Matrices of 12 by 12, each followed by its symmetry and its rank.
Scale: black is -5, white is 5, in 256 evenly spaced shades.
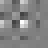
symmetric, rank one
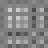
symmetric, rank one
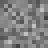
symmetric, full rank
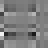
neither, rank one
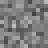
neither, full rank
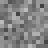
neither, full rank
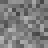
neither, full rank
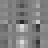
neither, rank one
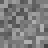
symmetric, full rank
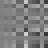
neither, rank one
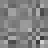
symmetric, rank two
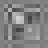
symmetric, rank two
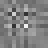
symmetric, rank two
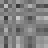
symmetric, rank one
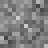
symmetric, full rank
